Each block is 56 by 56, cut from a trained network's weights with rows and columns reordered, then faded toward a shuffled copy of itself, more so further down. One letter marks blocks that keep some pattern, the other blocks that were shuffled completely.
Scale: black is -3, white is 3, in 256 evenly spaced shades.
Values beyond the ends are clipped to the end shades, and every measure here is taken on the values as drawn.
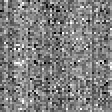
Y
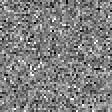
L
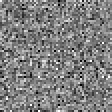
Y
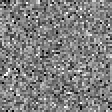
L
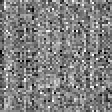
Y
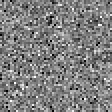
L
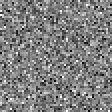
L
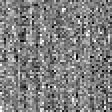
Y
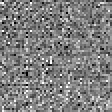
Y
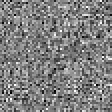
Y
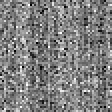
Y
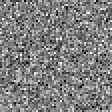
L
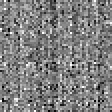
Y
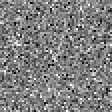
L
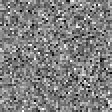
L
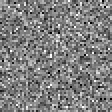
L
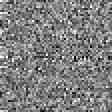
Y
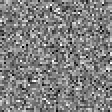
L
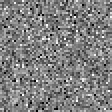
L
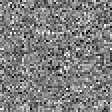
Y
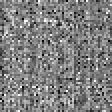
Y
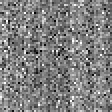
Y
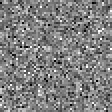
L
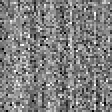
Y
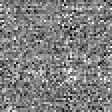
Y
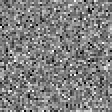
L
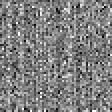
Y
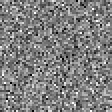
L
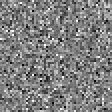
Y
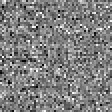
Y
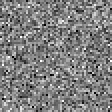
L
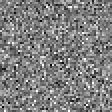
L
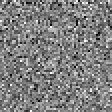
Y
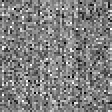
Y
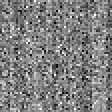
Y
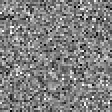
Y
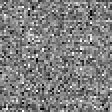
Y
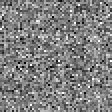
L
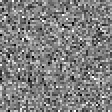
Y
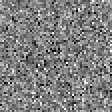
L
